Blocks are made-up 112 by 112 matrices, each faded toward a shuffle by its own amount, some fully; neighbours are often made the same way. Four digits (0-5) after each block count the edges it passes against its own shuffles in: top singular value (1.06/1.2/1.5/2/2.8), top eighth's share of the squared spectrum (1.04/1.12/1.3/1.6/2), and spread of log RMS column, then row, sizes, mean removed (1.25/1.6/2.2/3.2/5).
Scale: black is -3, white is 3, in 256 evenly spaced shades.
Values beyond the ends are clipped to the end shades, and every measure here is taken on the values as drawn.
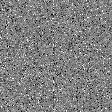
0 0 1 0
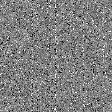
1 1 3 0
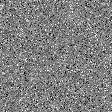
0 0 0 0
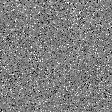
0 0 0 0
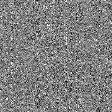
1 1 3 0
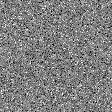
0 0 0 0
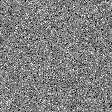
0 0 0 0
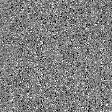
1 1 3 0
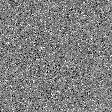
0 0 0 0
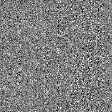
1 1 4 0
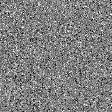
0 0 2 0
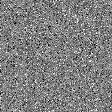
0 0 1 0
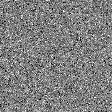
0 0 1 0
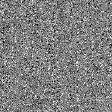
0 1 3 0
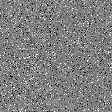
3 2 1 0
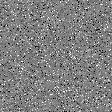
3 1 0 0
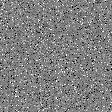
1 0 0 0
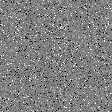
2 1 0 0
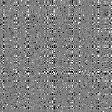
5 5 4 3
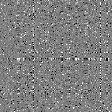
4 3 2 2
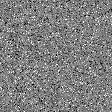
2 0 0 0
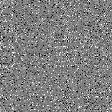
4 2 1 1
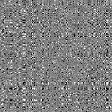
5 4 3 3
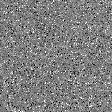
3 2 1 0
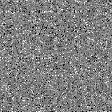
4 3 1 2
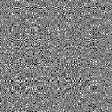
5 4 3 3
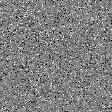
2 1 0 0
